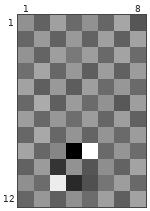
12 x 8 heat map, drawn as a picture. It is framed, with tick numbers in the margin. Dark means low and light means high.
A checkerboard runs through the table. The bottom middle is the roughest part. In the bottom middle lies a patch that is rougher than the rest. No overall slope runs across the table.
